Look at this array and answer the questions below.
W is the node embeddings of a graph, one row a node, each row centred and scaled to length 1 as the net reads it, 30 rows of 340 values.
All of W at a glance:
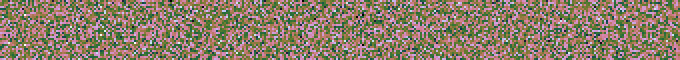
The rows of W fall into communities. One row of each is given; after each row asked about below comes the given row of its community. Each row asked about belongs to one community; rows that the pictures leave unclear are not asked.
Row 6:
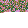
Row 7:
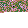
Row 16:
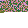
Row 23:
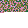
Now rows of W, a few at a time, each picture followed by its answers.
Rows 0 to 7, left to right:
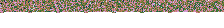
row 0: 23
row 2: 23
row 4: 7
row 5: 7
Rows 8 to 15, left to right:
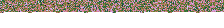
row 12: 16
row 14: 16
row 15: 6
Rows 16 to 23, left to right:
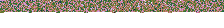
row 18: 16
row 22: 7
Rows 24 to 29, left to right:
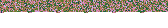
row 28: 23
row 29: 16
